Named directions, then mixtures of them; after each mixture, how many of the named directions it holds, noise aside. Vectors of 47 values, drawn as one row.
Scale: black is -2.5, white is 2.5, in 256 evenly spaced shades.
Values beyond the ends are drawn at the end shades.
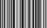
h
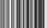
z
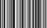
one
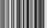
one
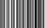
two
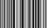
one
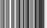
one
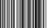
two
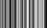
one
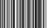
two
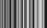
one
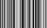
one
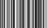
two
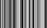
two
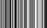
two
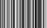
two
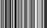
two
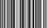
one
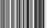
one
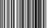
two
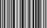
one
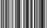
two
